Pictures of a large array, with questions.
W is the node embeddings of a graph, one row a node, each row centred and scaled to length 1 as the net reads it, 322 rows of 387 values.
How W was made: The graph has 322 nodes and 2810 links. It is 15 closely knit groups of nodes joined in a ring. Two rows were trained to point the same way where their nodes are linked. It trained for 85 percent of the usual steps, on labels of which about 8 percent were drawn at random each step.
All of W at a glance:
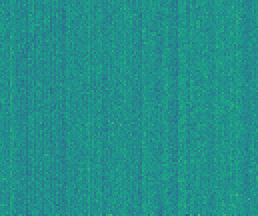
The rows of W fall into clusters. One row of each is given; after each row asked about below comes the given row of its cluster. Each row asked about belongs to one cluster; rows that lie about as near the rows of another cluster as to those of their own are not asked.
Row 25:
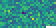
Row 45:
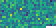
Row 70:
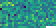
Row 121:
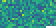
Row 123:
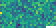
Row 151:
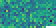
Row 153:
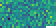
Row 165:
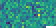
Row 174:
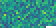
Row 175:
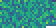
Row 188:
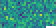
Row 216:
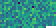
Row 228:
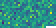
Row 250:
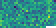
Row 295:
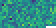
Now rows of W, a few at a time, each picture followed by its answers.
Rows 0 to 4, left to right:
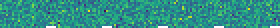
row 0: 216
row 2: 228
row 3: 250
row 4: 216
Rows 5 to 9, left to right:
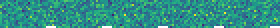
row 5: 70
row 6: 151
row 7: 228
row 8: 216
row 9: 228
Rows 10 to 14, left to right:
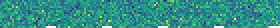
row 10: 70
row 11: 175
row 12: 121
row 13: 188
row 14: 295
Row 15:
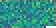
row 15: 174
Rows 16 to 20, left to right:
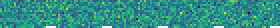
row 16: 188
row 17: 228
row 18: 70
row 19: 295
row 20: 123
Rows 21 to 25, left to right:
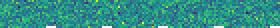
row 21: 25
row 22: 121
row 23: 121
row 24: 151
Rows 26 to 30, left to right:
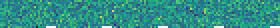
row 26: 25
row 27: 228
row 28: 174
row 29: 295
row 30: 45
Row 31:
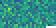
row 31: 25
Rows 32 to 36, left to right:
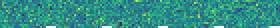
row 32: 250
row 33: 250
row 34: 151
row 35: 45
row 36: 228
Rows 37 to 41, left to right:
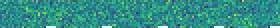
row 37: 153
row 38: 25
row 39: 45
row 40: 165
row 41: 188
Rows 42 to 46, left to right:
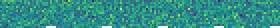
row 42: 174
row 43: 45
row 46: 228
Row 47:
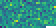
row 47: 165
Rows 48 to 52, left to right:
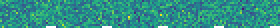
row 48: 151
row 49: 121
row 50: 70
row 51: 151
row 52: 295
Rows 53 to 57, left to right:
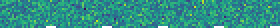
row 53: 123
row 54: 70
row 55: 216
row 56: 175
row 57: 25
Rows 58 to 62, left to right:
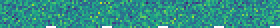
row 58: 216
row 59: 165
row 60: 175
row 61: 121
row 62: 250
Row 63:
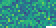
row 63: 123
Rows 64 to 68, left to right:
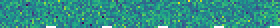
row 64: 165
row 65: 174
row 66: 151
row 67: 70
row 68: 151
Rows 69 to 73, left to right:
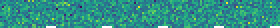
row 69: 25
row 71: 151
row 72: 174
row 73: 153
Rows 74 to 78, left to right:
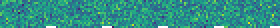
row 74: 123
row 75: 123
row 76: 216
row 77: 25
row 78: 25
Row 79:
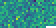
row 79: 295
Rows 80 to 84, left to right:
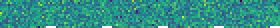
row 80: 295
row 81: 153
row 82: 121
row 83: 45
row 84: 153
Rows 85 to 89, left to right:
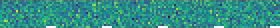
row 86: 188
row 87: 250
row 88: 174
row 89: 25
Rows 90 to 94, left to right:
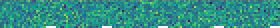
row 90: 295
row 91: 151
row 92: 228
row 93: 151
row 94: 250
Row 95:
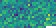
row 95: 123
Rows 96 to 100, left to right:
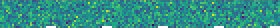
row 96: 250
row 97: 174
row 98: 25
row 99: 25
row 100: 175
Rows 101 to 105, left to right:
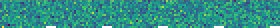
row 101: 174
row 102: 175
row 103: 188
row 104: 151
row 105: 70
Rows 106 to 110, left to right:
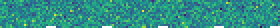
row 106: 295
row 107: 121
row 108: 188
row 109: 228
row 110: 25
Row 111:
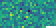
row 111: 70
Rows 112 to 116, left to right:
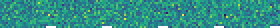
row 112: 174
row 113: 250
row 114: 216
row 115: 175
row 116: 45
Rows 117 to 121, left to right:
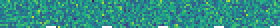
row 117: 45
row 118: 175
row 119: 250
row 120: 295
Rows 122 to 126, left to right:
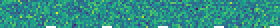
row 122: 123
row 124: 70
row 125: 295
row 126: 295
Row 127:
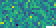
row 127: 70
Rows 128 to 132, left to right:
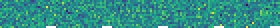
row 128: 295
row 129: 153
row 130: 250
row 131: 45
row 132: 151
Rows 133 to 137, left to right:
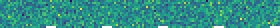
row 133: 165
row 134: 165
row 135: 25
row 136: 295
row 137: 295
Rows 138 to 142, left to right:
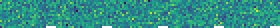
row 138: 216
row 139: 165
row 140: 45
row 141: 123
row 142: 153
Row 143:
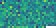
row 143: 25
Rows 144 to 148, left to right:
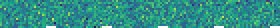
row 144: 70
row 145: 295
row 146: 228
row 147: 295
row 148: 123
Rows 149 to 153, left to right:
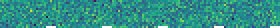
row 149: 174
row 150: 250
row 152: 188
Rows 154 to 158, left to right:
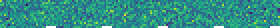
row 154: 151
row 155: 295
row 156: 70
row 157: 70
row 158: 121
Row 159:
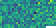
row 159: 295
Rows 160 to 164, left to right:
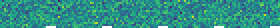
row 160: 151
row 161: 45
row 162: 175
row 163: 151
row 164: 188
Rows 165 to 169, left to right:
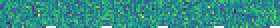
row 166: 250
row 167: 250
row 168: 228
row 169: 153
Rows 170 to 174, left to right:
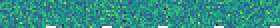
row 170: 70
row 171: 250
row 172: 121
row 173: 25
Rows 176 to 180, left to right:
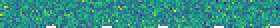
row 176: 25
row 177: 228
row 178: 121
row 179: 188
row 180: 228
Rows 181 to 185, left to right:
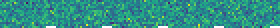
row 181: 175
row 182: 70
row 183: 45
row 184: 25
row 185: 45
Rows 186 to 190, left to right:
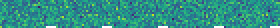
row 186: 295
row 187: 188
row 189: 153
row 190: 216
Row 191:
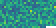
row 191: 165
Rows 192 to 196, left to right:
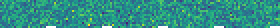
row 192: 174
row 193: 216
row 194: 250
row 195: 70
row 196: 45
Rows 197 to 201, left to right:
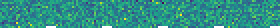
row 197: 295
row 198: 165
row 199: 165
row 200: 228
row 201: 250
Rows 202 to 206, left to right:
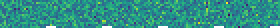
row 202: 165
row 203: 45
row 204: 25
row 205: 45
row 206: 175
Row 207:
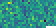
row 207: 70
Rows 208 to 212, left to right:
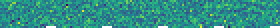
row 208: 174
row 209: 121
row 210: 45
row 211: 188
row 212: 228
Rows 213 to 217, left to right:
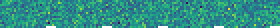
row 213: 123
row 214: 25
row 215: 188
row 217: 151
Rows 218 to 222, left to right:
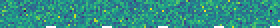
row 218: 188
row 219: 250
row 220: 188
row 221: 123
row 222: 121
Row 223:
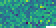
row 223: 151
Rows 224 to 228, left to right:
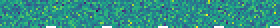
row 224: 165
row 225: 228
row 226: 25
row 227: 250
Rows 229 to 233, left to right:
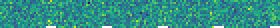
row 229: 295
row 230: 175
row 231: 295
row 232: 250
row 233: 153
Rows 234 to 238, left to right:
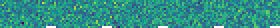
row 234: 188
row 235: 121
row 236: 174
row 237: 188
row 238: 70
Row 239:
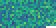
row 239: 153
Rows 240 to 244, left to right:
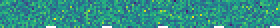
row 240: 123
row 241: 250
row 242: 250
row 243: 165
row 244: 174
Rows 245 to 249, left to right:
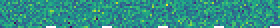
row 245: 121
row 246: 188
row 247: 153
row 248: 45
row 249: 175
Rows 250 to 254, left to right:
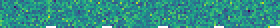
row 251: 45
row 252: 228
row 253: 121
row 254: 45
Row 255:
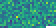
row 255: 216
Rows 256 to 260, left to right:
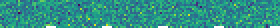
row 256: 123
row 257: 151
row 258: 250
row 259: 153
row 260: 165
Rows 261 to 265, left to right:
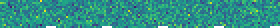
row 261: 25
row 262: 123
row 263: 188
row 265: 153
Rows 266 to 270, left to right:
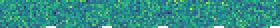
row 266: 45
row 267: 151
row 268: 45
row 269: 45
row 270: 228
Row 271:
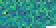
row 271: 45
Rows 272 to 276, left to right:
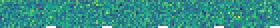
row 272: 153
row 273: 121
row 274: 216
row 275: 188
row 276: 45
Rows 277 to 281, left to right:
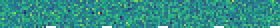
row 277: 25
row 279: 228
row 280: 70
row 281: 250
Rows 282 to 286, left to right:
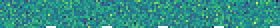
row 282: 121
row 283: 45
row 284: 188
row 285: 153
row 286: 174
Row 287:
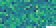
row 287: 151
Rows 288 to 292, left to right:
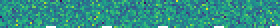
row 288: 25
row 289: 151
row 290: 175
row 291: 295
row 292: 25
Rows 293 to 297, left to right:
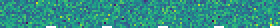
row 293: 121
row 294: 188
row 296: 250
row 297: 123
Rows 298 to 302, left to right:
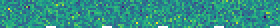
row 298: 121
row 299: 70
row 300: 295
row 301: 188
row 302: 45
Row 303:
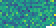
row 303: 295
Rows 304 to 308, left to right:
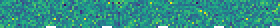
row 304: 123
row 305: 216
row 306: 174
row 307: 153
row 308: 174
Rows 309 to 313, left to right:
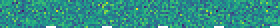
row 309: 123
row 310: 121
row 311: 216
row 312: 250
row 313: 174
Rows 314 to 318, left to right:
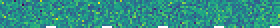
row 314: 165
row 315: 228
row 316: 250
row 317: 153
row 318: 295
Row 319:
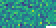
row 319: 153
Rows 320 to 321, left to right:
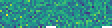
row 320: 174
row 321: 123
